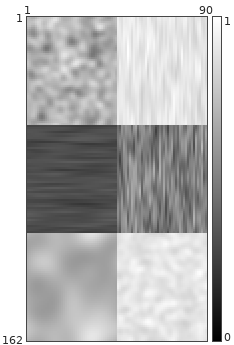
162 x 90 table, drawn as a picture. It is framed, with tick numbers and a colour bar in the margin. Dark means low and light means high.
It is made of 3 by 2 panels. Panel 1,1: high, blotchy. Panel 1,2: very high, streaked downward, faint in contrast. Panel 2,1: low, streaked across, faint in contrast. Panel 2,2: middling, streaked downward. Panel 3,1: high, smooth. Panel 3,2: very high, blotchy, faint in contrast.
